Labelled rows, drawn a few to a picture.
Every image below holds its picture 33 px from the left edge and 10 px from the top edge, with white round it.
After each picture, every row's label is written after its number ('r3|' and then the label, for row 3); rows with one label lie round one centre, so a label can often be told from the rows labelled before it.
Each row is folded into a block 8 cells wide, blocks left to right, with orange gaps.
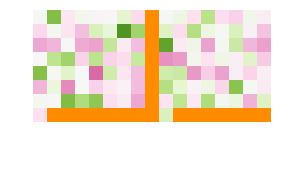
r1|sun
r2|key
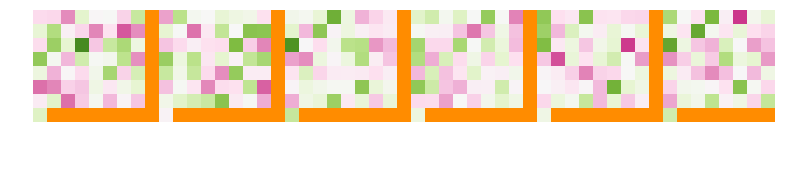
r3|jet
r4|sun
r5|key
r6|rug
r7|key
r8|key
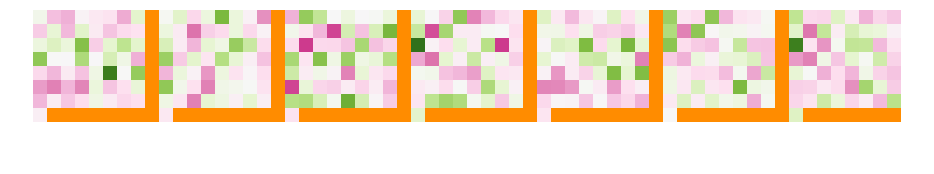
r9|jet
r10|rug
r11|sun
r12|key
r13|jet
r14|key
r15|key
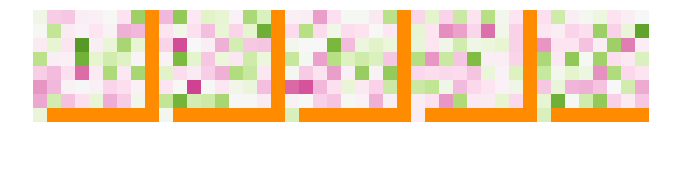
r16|jet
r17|sun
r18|jet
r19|rug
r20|sun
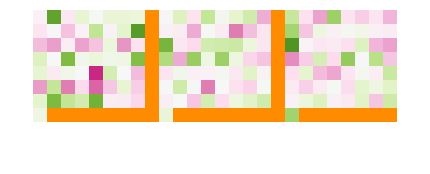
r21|sun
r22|rug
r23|key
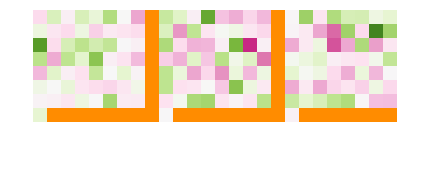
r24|rug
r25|key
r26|sun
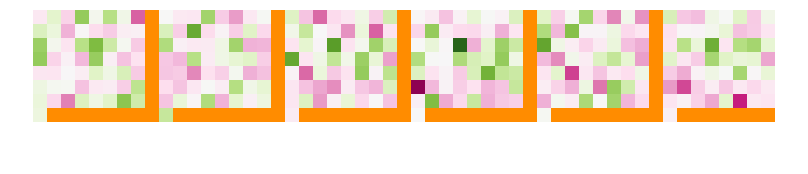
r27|rug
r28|key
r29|jet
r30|jet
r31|key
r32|jet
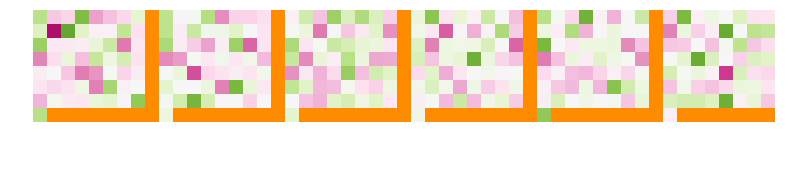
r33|key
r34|key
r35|rug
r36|rug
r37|key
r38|sun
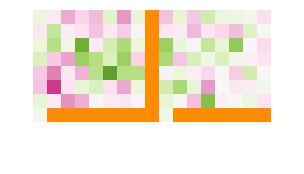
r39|jet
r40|rug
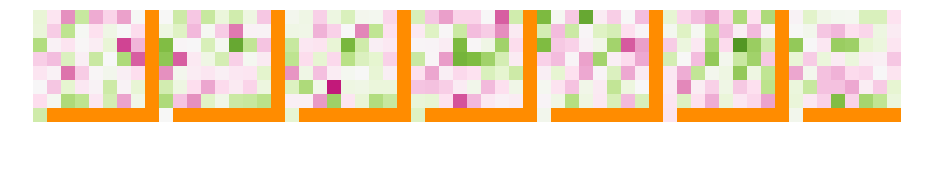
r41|key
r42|rug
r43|rug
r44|jet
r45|key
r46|jet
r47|rug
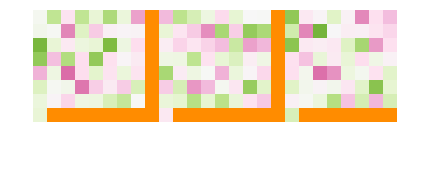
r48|rug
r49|sun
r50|key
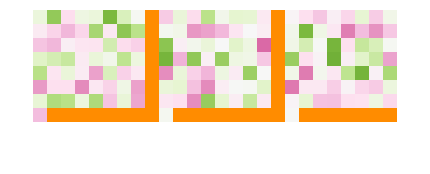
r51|sun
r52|rug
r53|jet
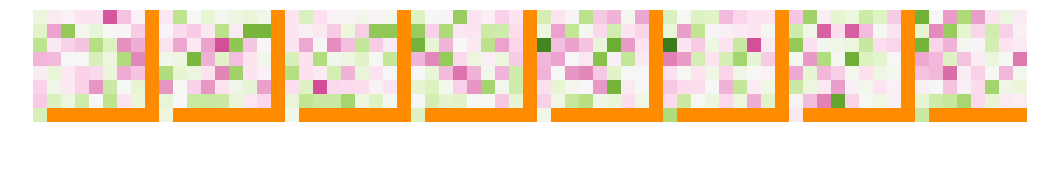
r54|key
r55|sun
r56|sun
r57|key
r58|key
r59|key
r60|rug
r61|key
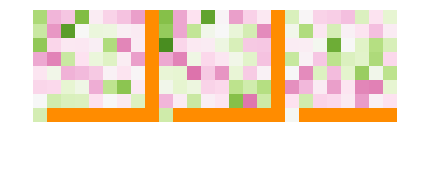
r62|key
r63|key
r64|jet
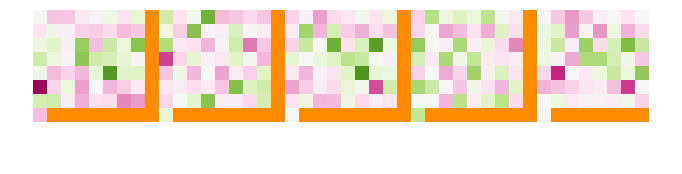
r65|jet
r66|key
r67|jet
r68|rug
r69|jet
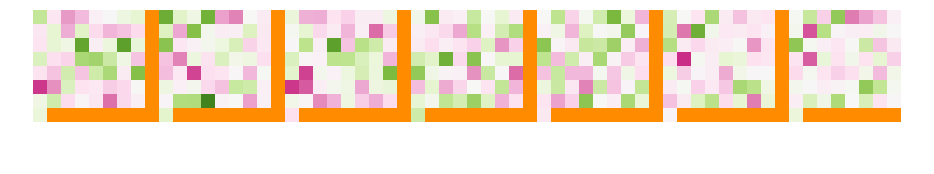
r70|jet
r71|key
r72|jet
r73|sun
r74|rug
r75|key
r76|key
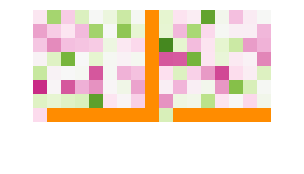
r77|sun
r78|key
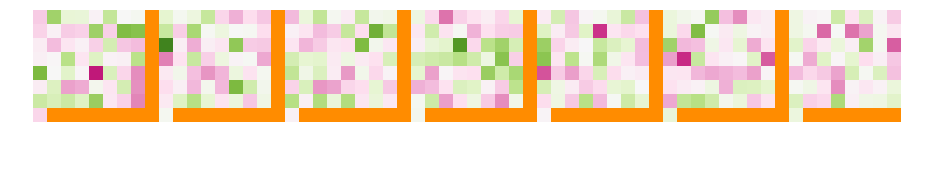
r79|sun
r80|key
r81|sun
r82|jet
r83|rug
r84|key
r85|rug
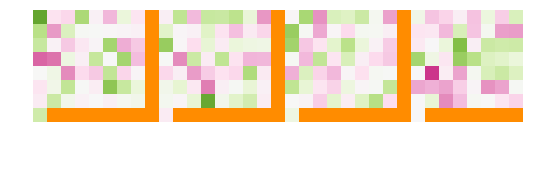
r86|key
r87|rug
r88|rug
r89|jet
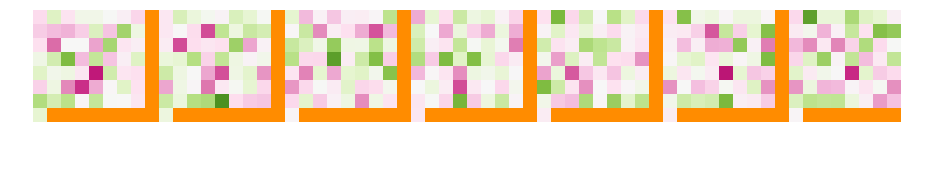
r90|sun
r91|sun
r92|jet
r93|rug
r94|rug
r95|sun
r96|sun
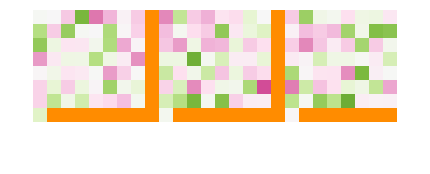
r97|key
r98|sun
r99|sun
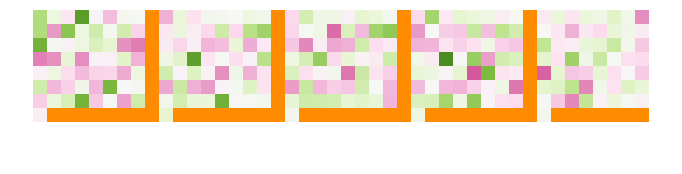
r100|key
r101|sun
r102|sun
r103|sun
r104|rug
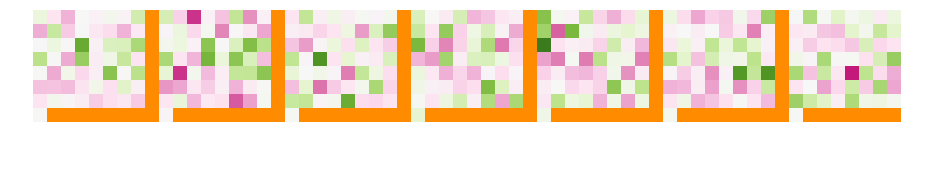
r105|jet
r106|jet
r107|sun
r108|key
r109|key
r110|jet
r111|sun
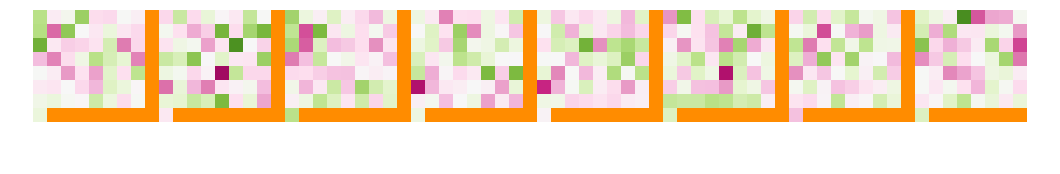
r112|key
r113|sun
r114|key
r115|jet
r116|jet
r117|sun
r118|rug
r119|key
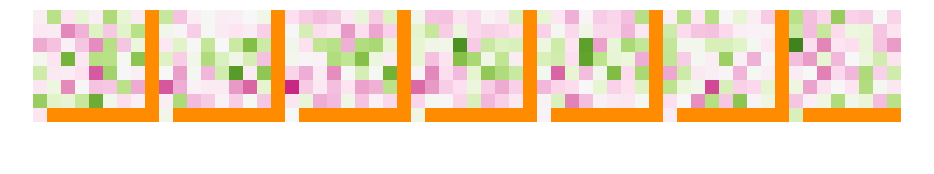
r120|sun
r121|jet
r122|jet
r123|jet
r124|jet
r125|rug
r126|key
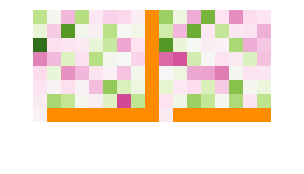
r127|key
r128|key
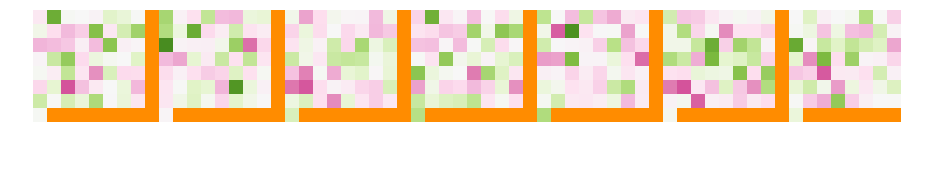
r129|sun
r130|key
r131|jet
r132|sun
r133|key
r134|jet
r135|rug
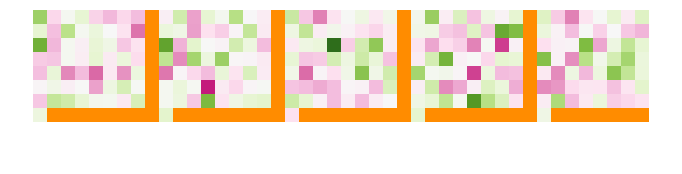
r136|key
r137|rug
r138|jet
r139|sun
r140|jet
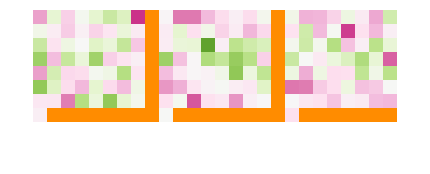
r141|rug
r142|jet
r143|jet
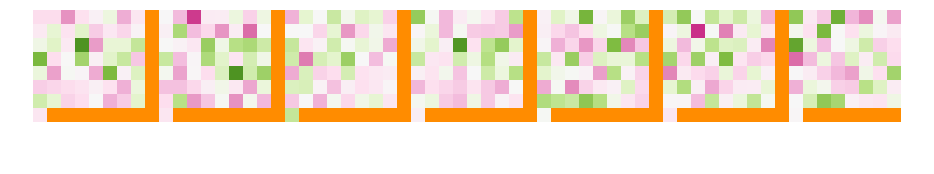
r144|jet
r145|jet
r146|rug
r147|jet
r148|sun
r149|rug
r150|key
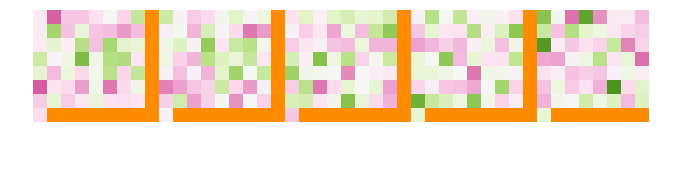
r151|jet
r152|jet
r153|sun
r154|sun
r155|key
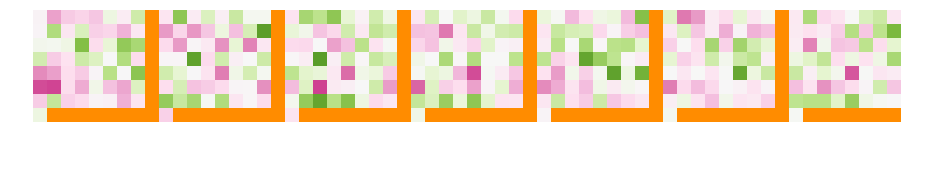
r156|jet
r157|sun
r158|sun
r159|sun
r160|jet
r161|jet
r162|sun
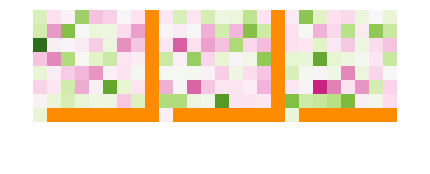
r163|key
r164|sun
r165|sun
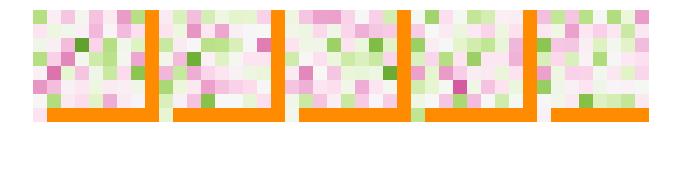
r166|jet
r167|rug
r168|jet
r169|rug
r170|rug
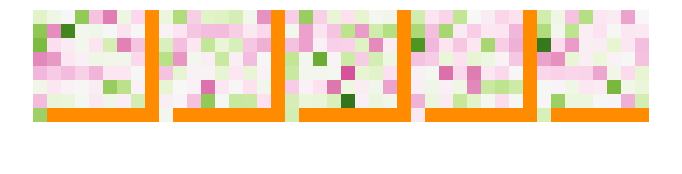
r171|key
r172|rug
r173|sun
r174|key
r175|key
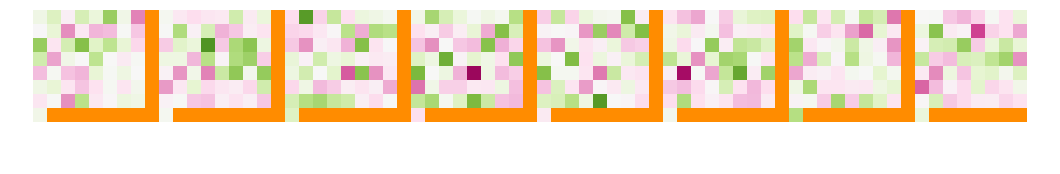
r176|rug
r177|jet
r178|sun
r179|sun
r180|sun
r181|jet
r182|rug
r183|jet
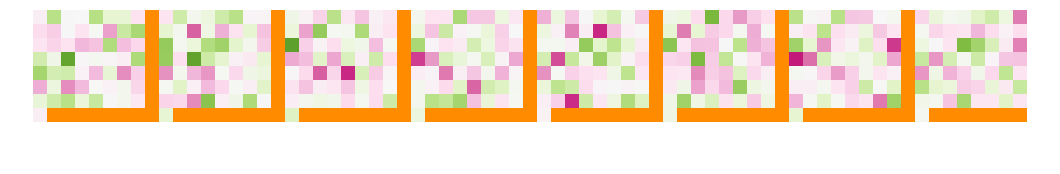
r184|sun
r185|rug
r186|key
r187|key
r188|rug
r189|key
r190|key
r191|rug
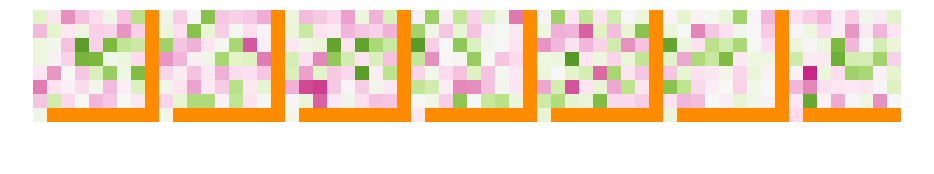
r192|jet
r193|key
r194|jet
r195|rug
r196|sun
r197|rug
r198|jet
